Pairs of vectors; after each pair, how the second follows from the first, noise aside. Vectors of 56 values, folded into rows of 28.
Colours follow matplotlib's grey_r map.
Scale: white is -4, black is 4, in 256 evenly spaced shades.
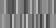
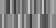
reversed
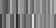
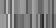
shuffled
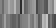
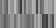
sign-scrambled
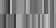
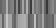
shuffled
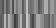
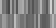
shuffled
